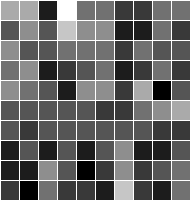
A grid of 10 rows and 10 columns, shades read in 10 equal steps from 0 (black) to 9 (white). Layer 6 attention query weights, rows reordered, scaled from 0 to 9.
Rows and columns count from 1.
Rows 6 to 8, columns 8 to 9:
4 5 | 3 2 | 1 1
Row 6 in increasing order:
2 2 3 3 3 3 3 4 5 6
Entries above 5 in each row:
3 1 0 0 1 1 0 0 0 1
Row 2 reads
3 5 3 7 5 5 1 1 4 2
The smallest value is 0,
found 3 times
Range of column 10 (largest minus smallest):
4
